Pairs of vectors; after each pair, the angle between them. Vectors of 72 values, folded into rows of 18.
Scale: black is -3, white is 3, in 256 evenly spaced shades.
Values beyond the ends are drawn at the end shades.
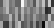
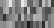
partly aligned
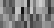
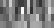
nearly opposite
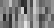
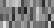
orthogonal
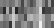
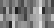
nearly parallel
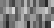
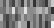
nearly parallel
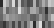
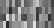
orthogonal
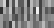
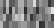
partly opposed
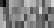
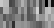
partly opposed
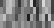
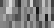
nearly parallel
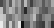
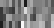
nearly opposite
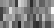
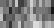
nearly opposite
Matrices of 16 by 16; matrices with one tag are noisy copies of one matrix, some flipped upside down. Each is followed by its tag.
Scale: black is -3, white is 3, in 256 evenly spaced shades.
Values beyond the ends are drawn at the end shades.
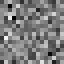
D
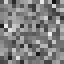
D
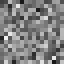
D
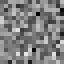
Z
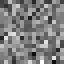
D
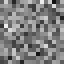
D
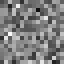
D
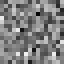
Z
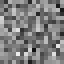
Z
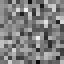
Z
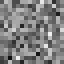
D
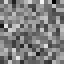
D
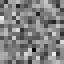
Z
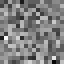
D
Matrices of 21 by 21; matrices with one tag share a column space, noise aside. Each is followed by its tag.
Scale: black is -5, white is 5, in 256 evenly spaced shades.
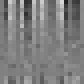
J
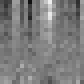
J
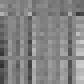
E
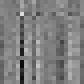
E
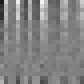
J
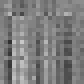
E
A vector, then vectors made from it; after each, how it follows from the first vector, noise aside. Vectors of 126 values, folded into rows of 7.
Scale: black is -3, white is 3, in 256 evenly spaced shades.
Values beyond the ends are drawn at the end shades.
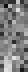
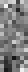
negated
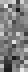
negated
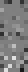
partly zeroed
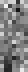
negated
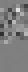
partly zeroed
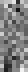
negated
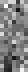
negated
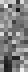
negated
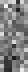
negated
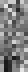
negated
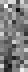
negated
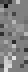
partly zeroed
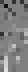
partly zeroed
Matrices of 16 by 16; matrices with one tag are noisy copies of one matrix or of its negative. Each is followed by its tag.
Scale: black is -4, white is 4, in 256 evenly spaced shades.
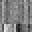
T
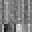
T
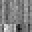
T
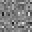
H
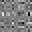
H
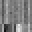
T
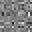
H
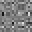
H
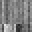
T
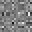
H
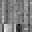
T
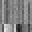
T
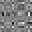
H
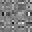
H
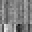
T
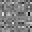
H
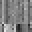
T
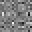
H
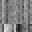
T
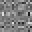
H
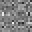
H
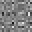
H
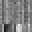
T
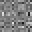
H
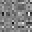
H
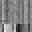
T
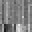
T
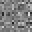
H
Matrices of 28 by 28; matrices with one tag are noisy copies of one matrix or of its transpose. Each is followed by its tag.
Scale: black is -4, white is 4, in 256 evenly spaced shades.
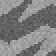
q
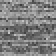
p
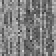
p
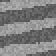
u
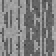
p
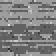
p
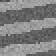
u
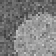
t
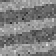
u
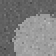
t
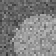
t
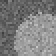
t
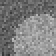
t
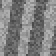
u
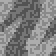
q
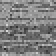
p
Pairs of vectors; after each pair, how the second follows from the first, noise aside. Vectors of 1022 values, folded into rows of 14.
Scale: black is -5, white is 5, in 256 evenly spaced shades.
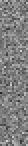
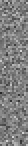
copied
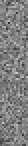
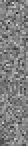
copied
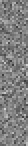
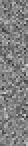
copied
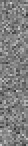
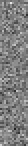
copied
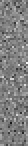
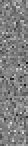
negated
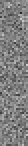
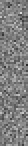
negated
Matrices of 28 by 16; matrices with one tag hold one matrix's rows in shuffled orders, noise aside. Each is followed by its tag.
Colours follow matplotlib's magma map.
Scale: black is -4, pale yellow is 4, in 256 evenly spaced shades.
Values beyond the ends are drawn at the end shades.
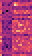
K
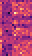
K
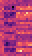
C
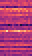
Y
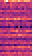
Y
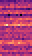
Y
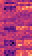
C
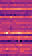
Y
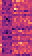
K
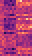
C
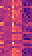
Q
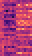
C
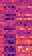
C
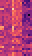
Q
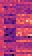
C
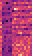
K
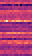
Y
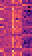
Q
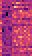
K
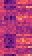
C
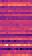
Y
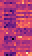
C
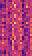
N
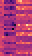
C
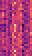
N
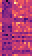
K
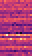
Y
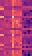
Q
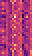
N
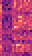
K
